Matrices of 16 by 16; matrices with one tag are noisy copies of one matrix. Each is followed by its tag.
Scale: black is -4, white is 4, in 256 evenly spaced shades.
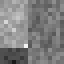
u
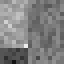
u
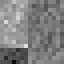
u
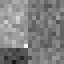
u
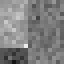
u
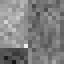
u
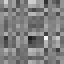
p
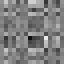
p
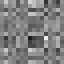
p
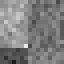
u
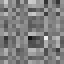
p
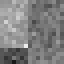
u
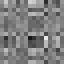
p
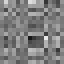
p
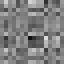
p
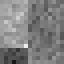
u
